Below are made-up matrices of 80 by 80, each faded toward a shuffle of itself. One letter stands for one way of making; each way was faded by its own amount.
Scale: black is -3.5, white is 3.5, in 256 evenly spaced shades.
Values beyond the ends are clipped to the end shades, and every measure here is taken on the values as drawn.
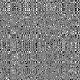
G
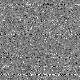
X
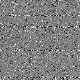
X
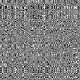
G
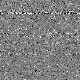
X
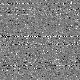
X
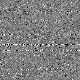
X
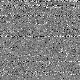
X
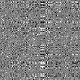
G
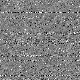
X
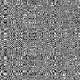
G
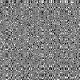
G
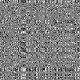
G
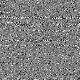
X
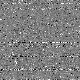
X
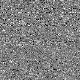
X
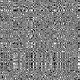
G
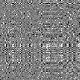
G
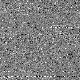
X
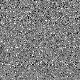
X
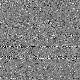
X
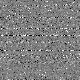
X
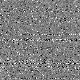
X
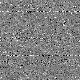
X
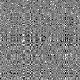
G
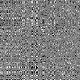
G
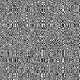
G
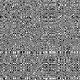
G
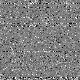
X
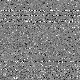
X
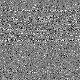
X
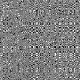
G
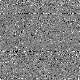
X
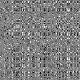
G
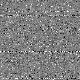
X
